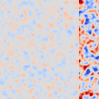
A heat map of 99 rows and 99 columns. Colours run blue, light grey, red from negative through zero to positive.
The field is mottled with small blotches. On average the colour sits 50% of the way up the scale. No regular stripes run through it. No overall slope runs across the table. A vertical seam about 80% of the way across splits the table, and the left part is calmer.
